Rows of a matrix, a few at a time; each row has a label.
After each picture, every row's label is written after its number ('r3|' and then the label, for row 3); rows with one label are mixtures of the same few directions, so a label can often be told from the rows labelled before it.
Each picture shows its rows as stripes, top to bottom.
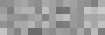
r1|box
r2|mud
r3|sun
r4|mud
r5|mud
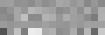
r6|mud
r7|mud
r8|box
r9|mud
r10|mud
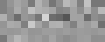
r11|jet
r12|mud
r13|sun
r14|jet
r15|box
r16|sun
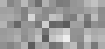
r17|mud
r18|box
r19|jet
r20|sun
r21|sun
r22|sun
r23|jet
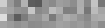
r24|mud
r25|jet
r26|sun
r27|mud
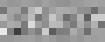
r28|mud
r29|mud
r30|jet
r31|jet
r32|sun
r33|mud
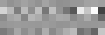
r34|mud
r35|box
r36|jet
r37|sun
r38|box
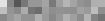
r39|sun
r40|mud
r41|jet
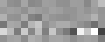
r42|jet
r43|jet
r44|mud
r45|mud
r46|box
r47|jet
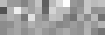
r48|sun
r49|sun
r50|jet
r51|mud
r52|jet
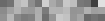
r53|box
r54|sun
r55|mud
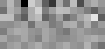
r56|box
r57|mud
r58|box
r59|jet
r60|sun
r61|mud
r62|jet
